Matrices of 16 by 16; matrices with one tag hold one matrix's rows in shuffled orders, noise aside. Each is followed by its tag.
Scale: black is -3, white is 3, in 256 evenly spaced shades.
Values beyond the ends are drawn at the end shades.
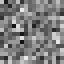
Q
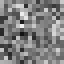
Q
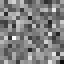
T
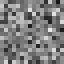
T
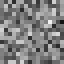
T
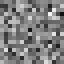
T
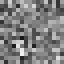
Q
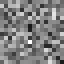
T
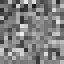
Q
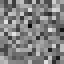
T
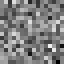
T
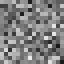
T
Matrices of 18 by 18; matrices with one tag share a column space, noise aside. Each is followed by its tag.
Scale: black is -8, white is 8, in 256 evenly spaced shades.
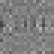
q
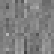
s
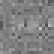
q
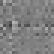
q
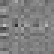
q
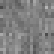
s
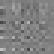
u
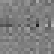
q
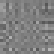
u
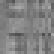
s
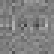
q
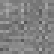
u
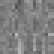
s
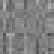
s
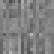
s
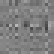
q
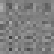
u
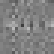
q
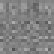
u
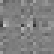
q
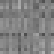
s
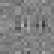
q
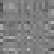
u
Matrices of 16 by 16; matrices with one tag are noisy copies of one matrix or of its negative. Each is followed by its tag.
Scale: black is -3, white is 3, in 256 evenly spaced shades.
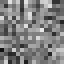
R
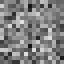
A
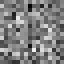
A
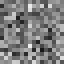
A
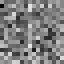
A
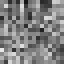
R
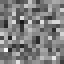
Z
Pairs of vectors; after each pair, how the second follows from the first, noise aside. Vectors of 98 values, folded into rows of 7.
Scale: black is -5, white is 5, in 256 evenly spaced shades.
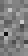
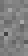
shrunk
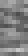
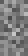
shuffled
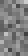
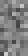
shuffled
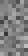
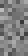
reversed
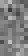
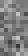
reversed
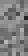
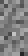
shuffled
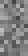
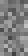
reversed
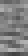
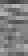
reversed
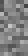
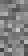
reversed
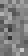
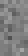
shrunk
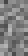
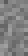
shrunk
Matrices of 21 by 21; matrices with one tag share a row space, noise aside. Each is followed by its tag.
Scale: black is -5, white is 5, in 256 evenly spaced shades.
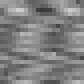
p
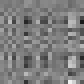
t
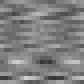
p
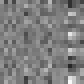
t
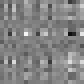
t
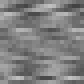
p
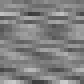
p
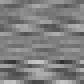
p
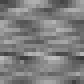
p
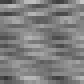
p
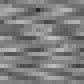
p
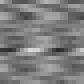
p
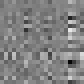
t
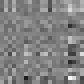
t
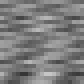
p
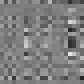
t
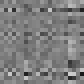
t
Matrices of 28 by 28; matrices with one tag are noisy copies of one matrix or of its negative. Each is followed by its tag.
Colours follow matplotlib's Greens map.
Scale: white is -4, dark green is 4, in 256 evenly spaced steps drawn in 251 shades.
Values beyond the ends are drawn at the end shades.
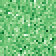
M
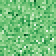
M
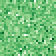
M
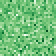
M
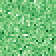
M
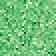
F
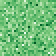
F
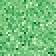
F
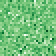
M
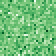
M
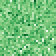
M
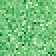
F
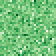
M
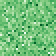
F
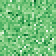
M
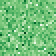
F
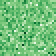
F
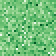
F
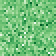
F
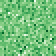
M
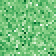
F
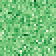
M
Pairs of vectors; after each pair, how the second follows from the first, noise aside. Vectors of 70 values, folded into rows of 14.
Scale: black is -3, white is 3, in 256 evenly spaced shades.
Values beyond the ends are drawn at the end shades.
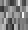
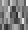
wrapped around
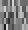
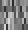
negated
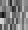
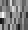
negated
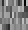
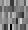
wrapped around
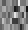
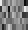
wrapped around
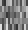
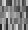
negated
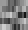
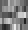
negated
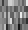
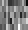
negated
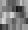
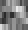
negated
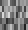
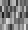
negated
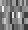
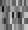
negated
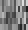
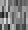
wrapped around
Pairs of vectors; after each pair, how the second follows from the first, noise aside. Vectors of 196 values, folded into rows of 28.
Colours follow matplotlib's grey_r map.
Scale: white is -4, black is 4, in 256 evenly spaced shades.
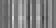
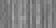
shrunk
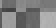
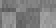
shrunk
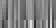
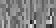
sign-scrambled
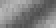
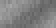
shrunk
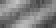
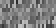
sign-scrambled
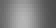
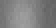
shrunk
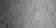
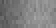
shrunk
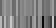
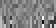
sign-scrambled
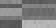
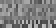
sign-scrambled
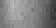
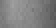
shrunk
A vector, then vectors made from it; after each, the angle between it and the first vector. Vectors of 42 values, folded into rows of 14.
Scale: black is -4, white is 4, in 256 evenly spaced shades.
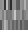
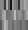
nearly parallel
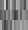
nearly opposite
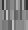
partly opposed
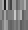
nearly parallel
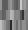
orthogonal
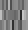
orthogonal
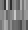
nearly parallel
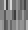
nearly opposite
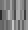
partly opposed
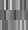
nearly opposite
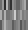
nearly parallel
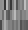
nearly parallel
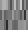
orthogonal
